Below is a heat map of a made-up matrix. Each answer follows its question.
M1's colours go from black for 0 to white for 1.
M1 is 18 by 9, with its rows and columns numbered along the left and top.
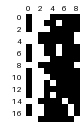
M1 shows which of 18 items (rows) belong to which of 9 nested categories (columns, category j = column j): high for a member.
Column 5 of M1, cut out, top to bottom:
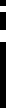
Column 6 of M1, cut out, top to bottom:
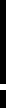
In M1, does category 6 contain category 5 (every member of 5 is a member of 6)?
no
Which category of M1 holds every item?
1
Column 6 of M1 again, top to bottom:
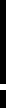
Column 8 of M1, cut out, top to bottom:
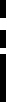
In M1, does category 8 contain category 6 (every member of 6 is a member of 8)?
no
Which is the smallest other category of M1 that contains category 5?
2
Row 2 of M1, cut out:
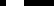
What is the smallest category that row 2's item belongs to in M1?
3
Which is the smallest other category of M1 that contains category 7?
2
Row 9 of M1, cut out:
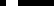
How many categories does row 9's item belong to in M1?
2
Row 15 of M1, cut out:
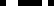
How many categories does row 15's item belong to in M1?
3
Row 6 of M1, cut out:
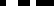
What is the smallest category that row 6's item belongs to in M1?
5
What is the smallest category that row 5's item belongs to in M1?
5
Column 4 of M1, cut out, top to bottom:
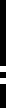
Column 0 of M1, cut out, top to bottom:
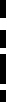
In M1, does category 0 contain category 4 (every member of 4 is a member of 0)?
no
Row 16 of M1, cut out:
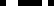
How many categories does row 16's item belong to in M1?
3
